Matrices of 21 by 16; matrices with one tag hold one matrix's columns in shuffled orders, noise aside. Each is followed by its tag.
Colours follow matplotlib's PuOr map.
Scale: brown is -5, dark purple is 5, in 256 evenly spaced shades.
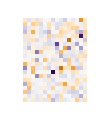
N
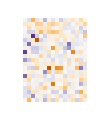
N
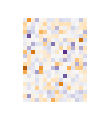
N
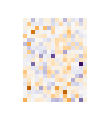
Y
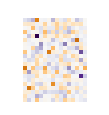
N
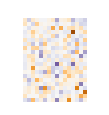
Y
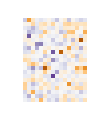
N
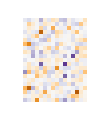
Y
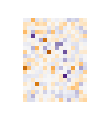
N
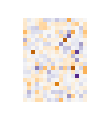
N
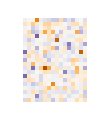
N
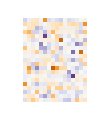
N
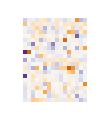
N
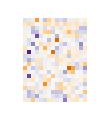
N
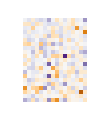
Y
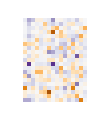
Y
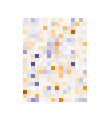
Y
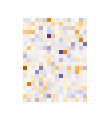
N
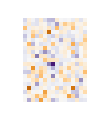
Y
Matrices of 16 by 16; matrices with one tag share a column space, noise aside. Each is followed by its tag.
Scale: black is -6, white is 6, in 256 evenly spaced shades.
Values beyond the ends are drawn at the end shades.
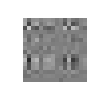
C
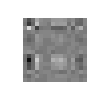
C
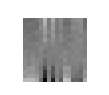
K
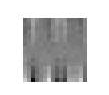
K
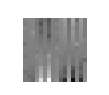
K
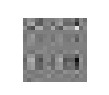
C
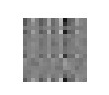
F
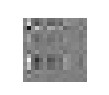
C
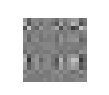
C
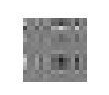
C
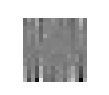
K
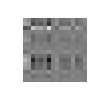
C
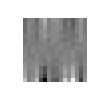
K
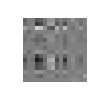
C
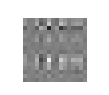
C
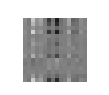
F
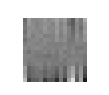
K
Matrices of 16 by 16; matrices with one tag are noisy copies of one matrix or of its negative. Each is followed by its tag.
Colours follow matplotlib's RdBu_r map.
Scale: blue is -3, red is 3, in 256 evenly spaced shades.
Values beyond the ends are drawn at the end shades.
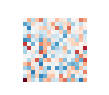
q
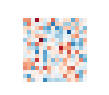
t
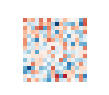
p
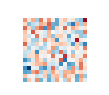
p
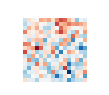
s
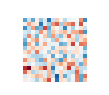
p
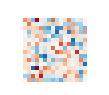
t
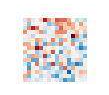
s
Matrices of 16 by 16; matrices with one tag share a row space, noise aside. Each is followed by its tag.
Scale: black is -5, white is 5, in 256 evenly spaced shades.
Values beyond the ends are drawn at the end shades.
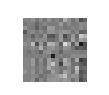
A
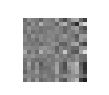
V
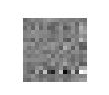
A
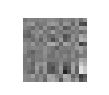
A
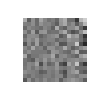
V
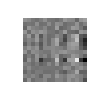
V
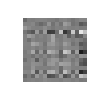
A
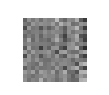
V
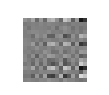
A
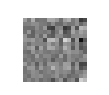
A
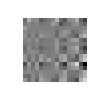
V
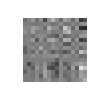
A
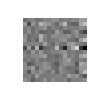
V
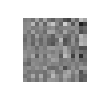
A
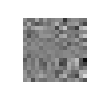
V
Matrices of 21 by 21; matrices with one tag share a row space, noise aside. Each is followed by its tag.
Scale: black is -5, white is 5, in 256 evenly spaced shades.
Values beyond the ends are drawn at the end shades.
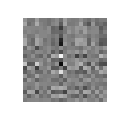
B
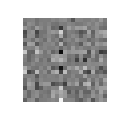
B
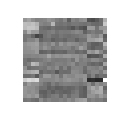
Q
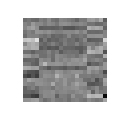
Q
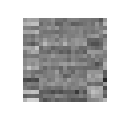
Q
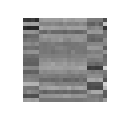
Q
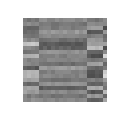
Q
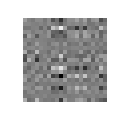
B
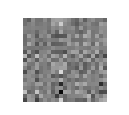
B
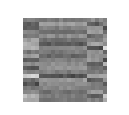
Q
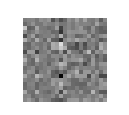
B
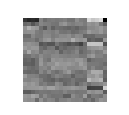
Q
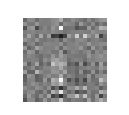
B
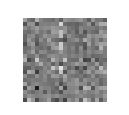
B
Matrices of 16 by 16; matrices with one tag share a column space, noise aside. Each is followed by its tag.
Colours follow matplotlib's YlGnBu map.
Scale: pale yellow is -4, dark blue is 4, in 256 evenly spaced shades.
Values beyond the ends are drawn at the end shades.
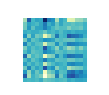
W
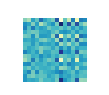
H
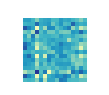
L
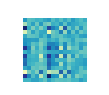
L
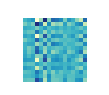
H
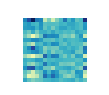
W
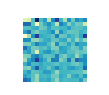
H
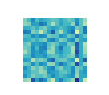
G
